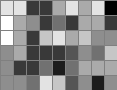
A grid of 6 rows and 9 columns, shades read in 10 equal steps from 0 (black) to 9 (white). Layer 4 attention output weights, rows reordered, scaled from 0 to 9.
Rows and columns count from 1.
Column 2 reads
8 6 6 6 2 5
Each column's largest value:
9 8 5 8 8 8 7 8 7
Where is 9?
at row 2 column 1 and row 3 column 1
